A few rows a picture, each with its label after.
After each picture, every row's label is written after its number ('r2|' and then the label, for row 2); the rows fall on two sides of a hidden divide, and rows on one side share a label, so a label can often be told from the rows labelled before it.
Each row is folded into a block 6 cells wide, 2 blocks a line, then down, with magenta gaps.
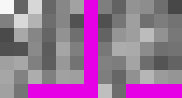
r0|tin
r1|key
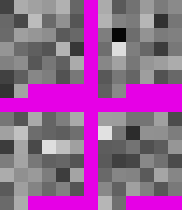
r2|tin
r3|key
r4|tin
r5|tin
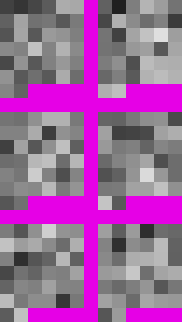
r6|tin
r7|key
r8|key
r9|key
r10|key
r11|key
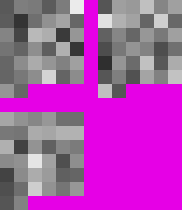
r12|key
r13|key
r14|key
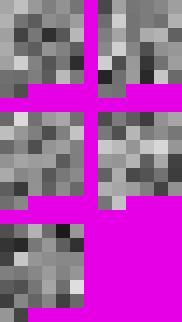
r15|tin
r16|tin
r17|tin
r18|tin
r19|key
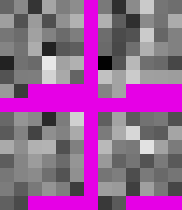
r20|key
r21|key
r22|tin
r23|tin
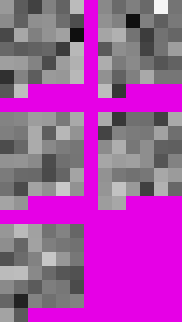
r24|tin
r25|tin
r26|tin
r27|tin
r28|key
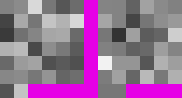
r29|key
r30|tin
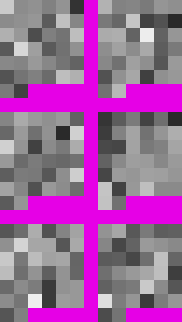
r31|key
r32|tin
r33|tin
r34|key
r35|tin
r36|key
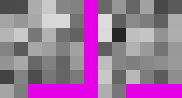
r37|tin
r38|key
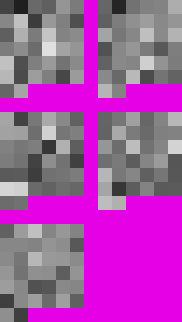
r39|tin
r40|key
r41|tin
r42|tin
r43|tin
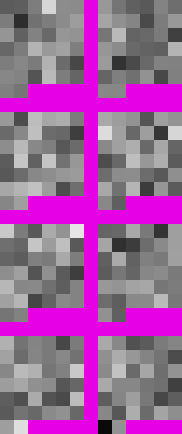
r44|key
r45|tin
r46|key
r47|tin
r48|tin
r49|key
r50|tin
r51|tin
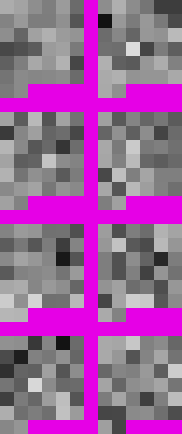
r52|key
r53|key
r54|tin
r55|key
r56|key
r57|tin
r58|key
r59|tin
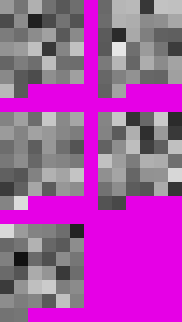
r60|key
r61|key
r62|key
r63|tin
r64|key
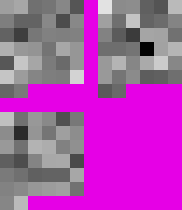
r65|key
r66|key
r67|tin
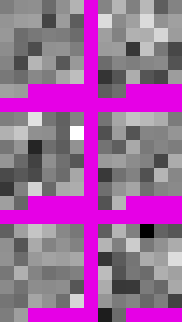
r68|tin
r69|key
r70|tin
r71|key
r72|key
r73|tin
